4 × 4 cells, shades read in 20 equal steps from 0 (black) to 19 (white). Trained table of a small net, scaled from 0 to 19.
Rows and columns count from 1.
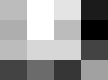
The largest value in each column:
14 19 17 12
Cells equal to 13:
1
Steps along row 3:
up same down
